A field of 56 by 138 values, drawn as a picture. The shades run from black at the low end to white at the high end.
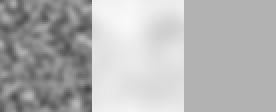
The table splits into one row of 3 panels. Panel 1,1: middling, blotchy. Panel 1,2: very high, smooth, faint in contrast. Panel 1,3: high, flat.
